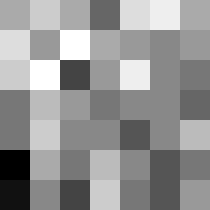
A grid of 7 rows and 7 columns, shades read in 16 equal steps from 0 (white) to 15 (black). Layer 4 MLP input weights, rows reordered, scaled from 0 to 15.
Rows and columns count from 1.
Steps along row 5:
down up same up down down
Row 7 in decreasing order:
14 11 10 8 7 6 3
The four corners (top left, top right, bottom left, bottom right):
5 5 14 6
